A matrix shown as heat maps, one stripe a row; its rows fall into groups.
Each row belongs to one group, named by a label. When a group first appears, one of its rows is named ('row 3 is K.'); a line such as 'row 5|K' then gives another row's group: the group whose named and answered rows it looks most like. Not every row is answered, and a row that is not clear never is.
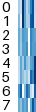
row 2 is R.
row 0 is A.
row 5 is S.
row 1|A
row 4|S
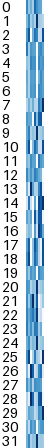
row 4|R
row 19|R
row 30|R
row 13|A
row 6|R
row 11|R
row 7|S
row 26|A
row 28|A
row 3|R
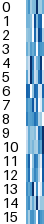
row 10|S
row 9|S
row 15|R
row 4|A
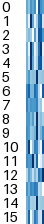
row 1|A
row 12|S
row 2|S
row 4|A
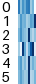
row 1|S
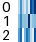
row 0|S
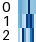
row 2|A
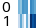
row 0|R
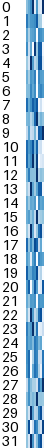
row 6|R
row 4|A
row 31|A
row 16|A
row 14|R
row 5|R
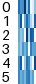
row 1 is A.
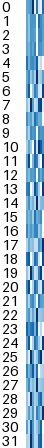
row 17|S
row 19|A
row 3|R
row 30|A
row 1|R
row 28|A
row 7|A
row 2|R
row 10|S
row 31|A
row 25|A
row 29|S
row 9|R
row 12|R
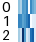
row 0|R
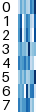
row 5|S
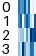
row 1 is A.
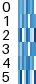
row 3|R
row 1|R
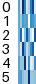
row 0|A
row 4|S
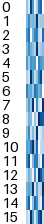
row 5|A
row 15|A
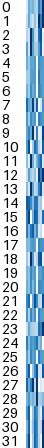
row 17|R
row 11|A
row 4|R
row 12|S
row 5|R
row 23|S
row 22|R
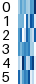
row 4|A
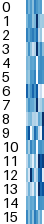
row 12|A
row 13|S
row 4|R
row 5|R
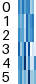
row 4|S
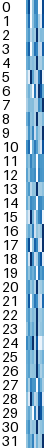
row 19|R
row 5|A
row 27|R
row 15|A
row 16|S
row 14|R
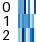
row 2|A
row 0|S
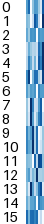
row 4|S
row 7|A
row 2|R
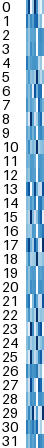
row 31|R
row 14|R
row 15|A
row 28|R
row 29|S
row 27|A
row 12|R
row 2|R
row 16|R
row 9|R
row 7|R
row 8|A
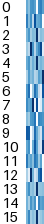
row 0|R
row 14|R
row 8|R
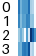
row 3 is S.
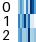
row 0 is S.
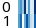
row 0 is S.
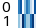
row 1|A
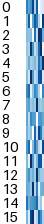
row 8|R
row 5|A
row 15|A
